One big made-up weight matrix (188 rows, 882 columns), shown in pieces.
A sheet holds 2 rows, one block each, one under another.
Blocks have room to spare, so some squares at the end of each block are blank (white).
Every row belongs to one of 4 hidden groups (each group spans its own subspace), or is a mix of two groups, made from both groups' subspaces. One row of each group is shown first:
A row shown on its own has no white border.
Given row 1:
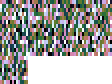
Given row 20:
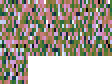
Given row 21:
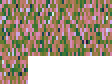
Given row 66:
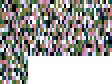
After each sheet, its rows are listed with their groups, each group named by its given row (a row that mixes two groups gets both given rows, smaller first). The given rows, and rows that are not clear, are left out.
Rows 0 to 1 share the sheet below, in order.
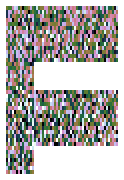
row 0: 1
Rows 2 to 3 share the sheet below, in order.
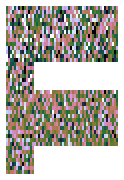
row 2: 1 and 20
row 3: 20
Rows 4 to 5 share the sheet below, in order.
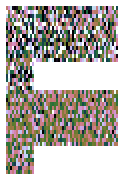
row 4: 1
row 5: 20
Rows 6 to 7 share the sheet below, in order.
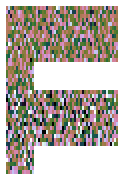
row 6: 66
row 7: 20 and 66
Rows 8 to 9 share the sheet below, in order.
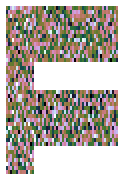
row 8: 66
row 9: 66
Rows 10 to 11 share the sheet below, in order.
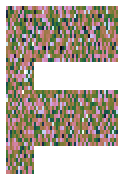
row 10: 1 and 20
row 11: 1 and 20
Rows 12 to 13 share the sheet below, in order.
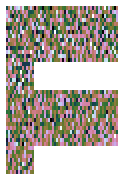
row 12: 20
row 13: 1 and 20
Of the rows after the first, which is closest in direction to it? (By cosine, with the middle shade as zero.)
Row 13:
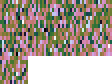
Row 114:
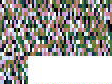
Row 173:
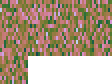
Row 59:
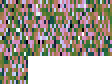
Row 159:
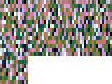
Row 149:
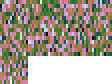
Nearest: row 173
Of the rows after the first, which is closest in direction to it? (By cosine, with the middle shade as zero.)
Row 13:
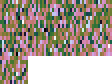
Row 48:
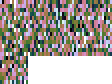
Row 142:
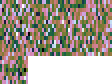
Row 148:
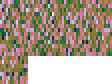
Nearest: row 142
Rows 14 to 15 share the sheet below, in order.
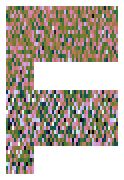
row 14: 20
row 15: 21
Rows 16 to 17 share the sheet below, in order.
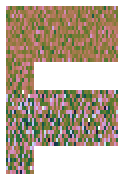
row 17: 1
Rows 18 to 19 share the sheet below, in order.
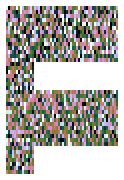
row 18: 66
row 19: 20
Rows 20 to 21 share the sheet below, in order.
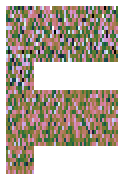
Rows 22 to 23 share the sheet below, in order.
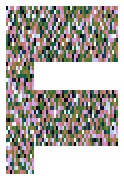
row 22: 21
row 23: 66
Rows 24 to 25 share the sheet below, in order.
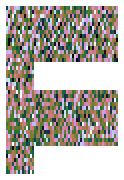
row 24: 21
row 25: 66
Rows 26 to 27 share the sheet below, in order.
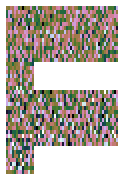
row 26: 1
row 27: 20
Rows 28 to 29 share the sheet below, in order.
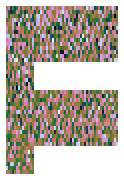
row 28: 1 and 66
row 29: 21
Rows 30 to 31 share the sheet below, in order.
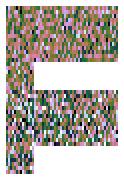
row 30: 66
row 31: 1
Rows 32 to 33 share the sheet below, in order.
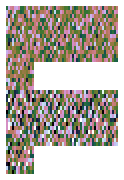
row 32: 21
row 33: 21
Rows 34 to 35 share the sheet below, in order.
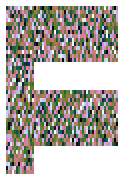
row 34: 20
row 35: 21
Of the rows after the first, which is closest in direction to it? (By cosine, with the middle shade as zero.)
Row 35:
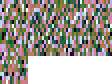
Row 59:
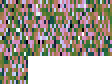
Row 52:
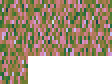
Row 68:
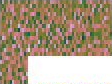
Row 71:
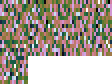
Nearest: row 68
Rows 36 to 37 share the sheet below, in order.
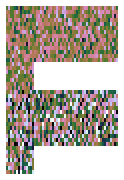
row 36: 66
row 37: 1
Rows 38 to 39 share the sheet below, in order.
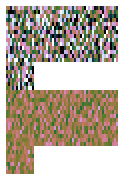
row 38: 1
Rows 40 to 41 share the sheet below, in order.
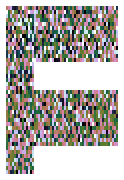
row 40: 1
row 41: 66
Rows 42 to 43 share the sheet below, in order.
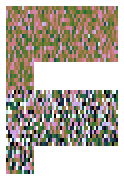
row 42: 1
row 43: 20
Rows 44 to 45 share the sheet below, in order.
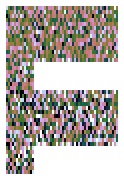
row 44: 20
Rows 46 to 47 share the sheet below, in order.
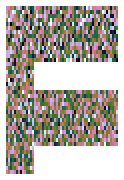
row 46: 21
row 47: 1
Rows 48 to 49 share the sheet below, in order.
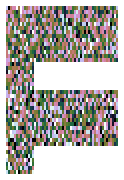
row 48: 66
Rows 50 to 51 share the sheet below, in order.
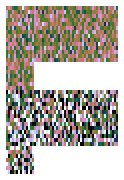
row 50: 1
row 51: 66
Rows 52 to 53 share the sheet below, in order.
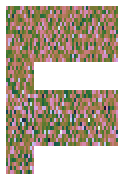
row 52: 21
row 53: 1
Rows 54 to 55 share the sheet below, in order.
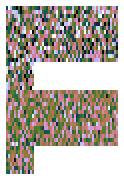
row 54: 1 and 66
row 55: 66
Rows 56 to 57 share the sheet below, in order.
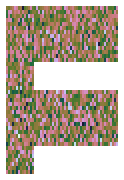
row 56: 1
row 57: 66
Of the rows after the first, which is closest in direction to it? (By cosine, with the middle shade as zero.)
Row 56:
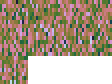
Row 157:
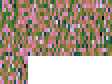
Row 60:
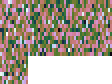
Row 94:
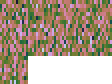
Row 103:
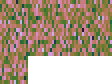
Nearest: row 94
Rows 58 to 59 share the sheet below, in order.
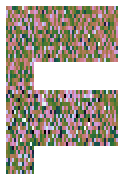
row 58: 1
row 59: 1 and 66
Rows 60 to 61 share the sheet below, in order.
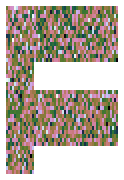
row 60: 21 and 66
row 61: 66
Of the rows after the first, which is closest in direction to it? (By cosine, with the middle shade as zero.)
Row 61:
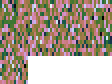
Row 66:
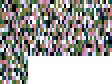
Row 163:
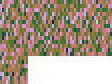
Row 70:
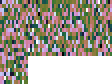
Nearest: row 66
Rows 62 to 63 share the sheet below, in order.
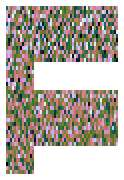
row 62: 21
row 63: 66
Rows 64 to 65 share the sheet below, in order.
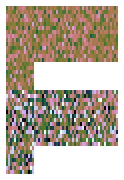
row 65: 1
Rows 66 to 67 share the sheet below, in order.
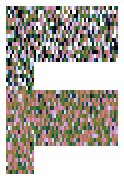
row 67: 66
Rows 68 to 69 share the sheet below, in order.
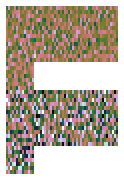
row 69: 20
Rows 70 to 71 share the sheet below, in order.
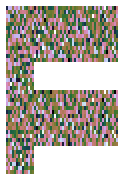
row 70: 20 and 66
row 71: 20
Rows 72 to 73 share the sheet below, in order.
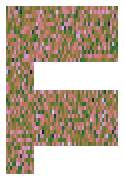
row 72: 66
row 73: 20
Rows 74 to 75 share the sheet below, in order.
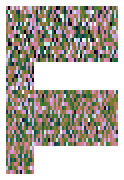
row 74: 66
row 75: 1
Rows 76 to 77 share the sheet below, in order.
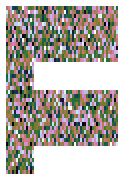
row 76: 1
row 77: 66
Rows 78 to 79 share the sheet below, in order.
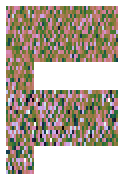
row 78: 21
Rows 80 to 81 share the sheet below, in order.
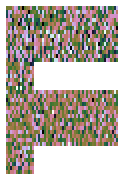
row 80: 1
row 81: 20
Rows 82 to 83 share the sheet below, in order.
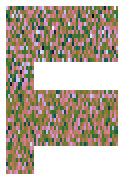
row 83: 66
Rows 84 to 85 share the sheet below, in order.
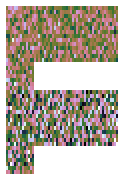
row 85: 21
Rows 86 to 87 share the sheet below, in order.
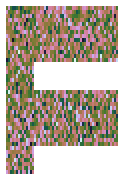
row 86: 66
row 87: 66
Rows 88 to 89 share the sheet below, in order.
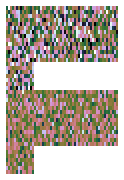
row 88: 66
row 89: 1 and 20
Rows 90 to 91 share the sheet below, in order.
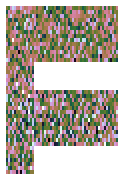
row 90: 66
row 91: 1
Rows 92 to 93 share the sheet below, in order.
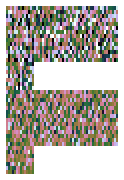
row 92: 1
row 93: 21
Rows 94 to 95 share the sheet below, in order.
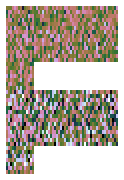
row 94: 1
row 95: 21
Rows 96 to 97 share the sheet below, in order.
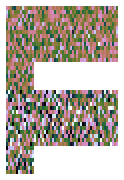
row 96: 1 and 66
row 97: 21 and 66
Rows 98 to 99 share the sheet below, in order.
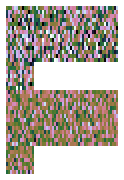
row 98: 1
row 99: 66
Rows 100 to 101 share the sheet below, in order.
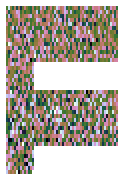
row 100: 66
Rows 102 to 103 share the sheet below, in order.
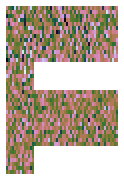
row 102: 20
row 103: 1
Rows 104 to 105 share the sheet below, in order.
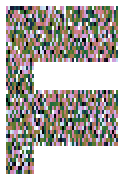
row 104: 20 and 66
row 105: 20
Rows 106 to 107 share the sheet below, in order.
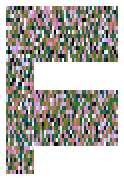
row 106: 20
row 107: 1
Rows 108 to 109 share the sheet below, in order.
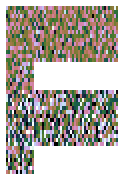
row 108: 20
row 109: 1
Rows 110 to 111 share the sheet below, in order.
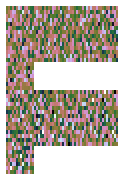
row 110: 21
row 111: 20
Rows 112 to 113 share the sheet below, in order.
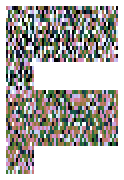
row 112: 1
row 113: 66
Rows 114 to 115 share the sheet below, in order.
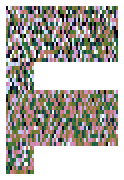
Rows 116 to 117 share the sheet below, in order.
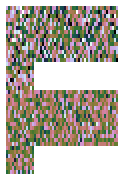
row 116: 21 and 66
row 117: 66
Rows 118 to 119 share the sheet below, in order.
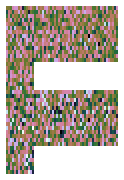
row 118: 1
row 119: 1
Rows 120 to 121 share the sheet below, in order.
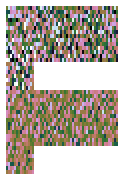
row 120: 20 and 66
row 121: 21
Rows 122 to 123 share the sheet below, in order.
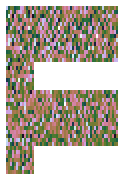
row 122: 21
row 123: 20
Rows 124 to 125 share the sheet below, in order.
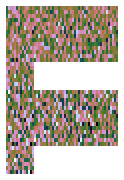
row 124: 66
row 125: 66
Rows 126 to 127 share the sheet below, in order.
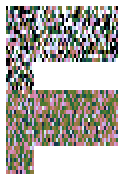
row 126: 66
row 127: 1
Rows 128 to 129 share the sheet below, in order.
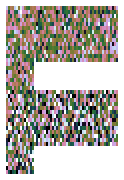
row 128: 66
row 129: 66
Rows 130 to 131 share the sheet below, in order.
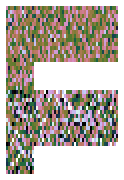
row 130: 1 and 21
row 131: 66
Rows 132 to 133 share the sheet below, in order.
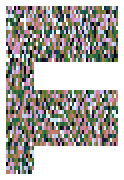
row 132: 20
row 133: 1 and 66
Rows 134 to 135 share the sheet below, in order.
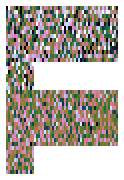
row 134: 66
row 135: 66
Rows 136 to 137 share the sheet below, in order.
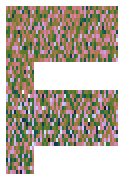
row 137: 1
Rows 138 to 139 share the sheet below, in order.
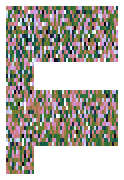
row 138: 1
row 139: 20
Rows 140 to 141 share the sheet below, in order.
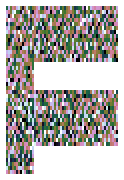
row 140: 21
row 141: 1
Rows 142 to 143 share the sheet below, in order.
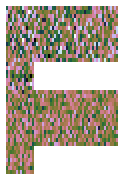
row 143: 1
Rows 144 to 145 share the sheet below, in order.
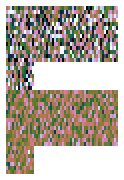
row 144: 1
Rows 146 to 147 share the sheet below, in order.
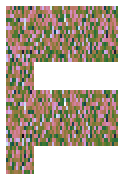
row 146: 20
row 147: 20
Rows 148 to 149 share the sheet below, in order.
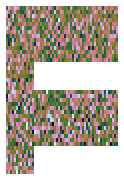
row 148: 21
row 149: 1 and 66
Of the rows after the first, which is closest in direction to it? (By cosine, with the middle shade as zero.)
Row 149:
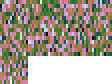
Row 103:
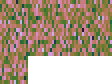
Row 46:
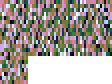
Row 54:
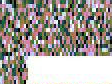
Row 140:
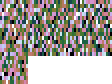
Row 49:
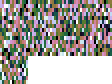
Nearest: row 103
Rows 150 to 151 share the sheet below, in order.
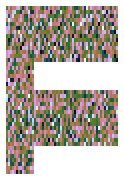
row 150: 21
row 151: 1 and 21
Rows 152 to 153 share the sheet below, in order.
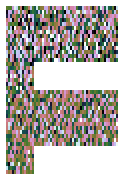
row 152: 1
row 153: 21
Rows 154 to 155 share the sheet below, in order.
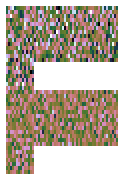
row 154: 20 and 66
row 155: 20
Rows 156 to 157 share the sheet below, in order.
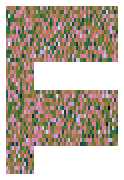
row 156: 21 and 66
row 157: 66
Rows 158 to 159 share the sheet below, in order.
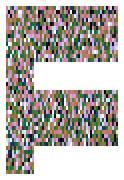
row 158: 66
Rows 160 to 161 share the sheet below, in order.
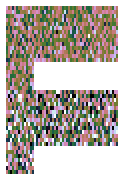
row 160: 1 and 20
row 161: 66
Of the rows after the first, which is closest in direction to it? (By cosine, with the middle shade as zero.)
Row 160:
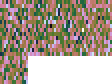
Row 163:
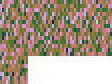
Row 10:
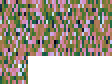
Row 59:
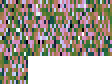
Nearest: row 163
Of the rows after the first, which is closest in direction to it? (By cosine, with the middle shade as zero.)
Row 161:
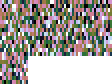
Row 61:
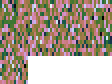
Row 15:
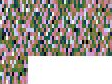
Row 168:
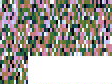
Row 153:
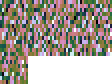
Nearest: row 168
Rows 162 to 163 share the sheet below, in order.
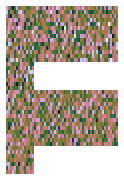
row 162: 66
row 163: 21
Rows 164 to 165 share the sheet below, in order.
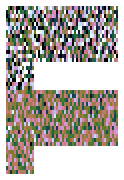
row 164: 20
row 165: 66
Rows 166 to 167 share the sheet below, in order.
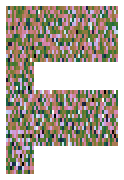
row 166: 1 and 66
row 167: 20
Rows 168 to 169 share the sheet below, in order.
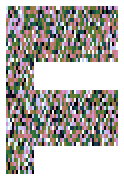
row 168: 66
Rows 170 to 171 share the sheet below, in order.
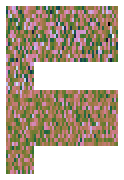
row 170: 66
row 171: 66
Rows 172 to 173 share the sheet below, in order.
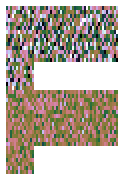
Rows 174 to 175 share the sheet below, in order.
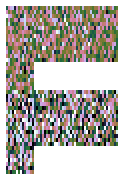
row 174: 20
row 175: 1
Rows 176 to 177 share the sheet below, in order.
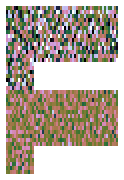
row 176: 21 and 66
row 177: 20
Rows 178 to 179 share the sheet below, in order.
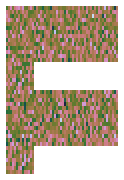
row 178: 20
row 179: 20
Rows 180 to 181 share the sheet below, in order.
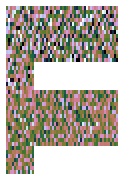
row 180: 21
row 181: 66
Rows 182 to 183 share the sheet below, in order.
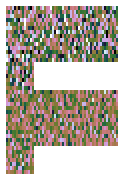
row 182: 20
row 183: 20
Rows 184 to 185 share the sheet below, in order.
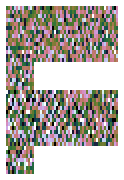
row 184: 20
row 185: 21
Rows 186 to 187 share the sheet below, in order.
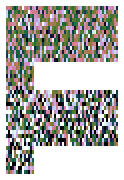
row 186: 1
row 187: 20
